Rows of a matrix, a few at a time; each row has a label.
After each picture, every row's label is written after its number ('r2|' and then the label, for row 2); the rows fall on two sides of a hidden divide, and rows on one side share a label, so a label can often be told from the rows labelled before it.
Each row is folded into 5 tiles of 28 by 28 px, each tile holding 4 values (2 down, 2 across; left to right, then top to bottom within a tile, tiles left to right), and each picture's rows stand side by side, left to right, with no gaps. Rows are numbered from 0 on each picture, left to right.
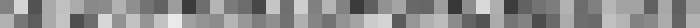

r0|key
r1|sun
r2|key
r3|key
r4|key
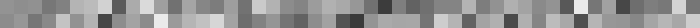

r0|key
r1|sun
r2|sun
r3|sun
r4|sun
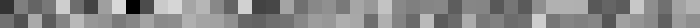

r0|key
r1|key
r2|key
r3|sun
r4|sun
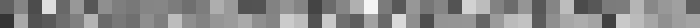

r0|key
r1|sun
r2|sun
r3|key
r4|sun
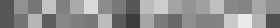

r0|key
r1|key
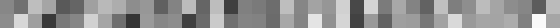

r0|key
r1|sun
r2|sun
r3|sun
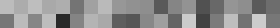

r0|key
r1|sun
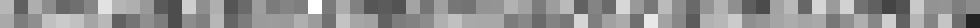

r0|key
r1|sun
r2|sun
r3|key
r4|key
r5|sun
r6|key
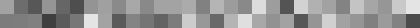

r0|key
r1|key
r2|key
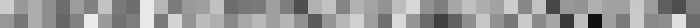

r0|key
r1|sun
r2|sun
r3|key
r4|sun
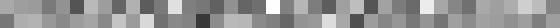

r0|sun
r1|sun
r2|key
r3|key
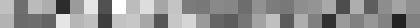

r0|sun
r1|sun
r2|key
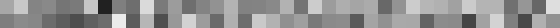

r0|sun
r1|sun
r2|sun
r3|sun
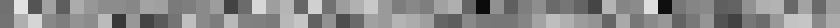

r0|key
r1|key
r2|sun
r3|sun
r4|sun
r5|key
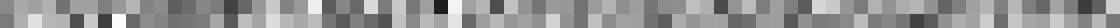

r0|sun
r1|sun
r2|sun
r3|sun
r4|sun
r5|sun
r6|sun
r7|sun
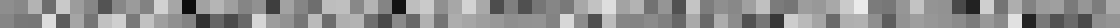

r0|sun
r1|sun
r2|sun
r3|sun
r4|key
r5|key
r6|key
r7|sun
